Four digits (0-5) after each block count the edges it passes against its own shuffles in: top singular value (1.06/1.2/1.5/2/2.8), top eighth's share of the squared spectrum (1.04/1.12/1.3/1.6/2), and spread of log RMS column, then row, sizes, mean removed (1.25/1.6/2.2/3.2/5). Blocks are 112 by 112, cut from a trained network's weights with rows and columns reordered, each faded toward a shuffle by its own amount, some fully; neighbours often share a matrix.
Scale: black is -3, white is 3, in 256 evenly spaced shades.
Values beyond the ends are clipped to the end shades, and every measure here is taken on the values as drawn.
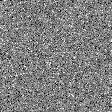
1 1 0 0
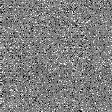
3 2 2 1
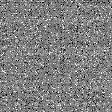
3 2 2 0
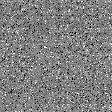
1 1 1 0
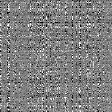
3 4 4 2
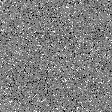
0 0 0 0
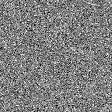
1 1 0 0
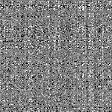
3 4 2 4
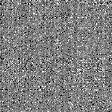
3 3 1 3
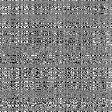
4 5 2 5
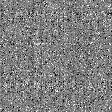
2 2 0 2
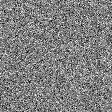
0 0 0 0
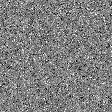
0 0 0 0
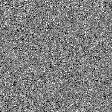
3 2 1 1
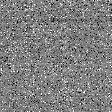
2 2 2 0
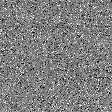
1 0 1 0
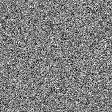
2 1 0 0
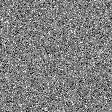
0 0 0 0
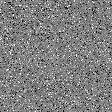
0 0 0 0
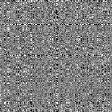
4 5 4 3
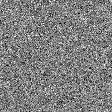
2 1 0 0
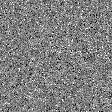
1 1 0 0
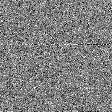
2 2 0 1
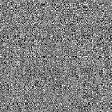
4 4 2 3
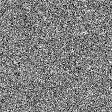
1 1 0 0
